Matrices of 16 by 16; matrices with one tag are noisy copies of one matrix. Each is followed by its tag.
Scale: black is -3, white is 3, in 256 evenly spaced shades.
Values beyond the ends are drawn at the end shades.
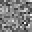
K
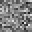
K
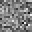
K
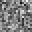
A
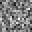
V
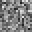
A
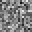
A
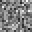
A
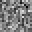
A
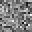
K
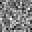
V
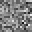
K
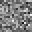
K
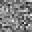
K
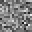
K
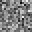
A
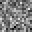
V
